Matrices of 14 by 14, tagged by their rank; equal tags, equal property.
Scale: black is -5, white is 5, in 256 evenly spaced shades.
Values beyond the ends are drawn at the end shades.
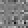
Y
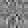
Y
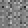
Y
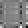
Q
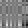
Q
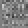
Y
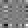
Q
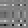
Q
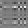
Q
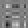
Q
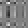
Q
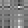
Q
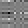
Q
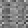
Y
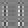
Q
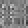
Y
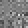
Y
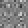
Y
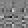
Y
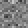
Y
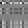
Q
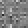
Y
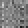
Y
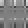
Q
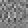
Y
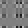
Q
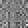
Y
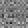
Y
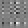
Q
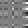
Q
